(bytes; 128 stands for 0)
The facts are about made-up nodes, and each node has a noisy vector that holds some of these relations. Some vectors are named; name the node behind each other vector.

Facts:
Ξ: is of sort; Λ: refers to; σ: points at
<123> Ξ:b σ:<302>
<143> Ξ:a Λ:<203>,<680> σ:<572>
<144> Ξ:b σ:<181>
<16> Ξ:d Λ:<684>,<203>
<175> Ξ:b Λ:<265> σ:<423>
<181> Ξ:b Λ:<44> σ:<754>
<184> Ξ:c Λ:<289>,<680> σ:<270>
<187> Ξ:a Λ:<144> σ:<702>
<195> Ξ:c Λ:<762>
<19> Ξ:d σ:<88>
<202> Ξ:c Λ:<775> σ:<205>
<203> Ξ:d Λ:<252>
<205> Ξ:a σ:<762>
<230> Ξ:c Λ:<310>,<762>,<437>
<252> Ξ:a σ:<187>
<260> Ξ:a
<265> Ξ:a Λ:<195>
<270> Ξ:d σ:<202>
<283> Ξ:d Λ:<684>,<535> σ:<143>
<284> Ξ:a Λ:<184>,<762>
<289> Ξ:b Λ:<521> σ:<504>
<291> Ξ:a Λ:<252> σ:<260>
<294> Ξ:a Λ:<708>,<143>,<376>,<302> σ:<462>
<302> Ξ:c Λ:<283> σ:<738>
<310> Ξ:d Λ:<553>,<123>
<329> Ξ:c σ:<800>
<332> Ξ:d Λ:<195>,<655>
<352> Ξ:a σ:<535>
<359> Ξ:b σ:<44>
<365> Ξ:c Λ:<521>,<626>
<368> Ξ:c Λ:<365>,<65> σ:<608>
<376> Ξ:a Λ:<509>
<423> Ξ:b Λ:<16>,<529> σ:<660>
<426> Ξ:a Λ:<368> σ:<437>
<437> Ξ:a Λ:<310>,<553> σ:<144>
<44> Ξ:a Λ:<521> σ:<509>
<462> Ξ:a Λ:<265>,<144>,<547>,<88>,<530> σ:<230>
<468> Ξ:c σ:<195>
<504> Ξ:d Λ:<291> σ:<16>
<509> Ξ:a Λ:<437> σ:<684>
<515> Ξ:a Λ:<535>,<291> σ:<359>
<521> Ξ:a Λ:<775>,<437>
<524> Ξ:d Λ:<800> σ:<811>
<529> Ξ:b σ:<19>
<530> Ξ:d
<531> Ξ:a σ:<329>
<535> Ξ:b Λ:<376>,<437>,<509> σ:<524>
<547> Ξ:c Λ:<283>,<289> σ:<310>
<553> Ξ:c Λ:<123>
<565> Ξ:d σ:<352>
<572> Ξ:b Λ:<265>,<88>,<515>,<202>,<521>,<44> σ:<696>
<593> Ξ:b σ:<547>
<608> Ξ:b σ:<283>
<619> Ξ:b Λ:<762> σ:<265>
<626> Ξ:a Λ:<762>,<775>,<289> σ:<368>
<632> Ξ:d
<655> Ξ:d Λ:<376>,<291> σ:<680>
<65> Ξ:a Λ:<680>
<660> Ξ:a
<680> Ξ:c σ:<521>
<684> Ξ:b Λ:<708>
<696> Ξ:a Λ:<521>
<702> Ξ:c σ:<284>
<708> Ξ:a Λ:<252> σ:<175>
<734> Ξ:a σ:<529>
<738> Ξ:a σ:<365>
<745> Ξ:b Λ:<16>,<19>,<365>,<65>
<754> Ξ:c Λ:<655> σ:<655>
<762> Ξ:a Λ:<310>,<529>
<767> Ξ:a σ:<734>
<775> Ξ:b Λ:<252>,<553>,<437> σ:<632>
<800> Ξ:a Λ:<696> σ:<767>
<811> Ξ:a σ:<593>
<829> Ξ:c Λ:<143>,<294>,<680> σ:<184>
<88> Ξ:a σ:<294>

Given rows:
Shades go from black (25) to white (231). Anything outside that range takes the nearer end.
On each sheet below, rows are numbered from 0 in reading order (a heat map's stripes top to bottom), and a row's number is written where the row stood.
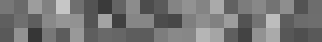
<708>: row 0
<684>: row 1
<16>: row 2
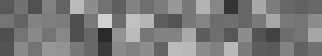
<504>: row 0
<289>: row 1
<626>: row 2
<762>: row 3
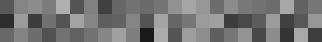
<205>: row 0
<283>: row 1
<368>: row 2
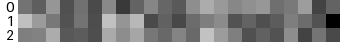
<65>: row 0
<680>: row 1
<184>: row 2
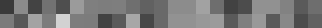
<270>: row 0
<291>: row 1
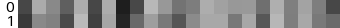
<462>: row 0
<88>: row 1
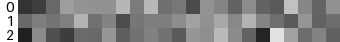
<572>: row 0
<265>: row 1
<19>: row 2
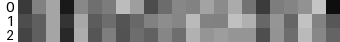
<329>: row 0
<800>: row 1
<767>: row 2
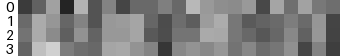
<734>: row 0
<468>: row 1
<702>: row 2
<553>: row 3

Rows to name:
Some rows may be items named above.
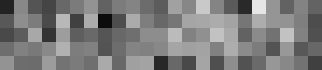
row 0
<19>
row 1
<294>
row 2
<800>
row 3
<265>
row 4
<181>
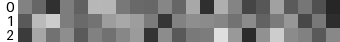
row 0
<655>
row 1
<553>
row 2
<565>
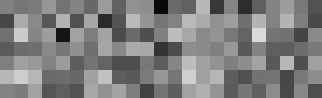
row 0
<144>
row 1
<462>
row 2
<310>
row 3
<619>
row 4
<811>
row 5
<547>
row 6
<829>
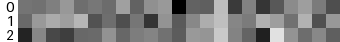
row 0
<144>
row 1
<352>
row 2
<19>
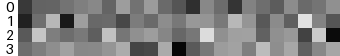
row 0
<608>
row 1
<531>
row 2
<230>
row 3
<535>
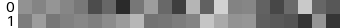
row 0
<426>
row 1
<195>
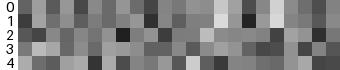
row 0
<524>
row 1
<565>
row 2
<143>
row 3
<302>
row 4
<521>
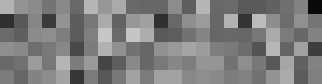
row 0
<754>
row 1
<529>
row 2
<289>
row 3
<365>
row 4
<515>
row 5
<44>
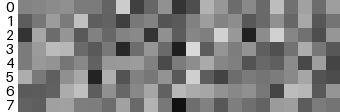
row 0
<593>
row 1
<252>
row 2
<565>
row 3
<437>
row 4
<202>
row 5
<521>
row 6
<696>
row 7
<775>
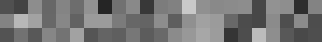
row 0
<143>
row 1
<302>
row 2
<203>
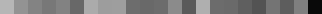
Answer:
<754>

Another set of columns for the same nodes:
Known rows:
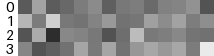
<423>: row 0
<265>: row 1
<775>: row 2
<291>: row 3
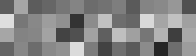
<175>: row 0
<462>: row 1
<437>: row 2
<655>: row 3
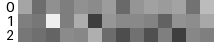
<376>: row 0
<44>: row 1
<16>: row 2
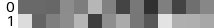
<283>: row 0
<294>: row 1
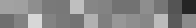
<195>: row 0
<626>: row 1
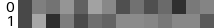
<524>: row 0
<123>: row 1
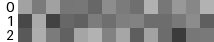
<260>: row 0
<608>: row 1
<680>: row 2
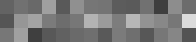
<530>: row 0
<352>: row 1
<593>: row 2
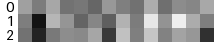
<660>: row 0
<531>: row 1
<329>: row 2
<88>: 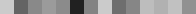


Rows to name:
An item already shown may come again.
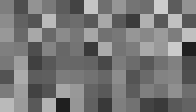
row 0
<426>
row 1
<19>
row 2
<143>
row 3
<529>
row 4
<593>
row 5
<181>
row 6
<684>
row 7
<310>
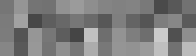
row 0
<754>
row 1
<593>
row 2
<426>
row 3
<515>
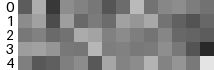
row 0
<775>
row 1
<553>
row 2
<302>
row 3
<195>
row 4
<252>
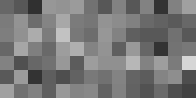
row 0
<203>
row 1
<202>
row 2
<365>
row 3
<680>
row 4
<252>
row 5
<144>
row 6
<547>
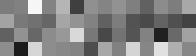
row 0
<44>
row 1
<547>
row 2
<655>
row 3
<800>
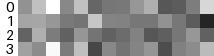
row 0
<521>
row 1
<195>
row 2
<572>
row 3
<696>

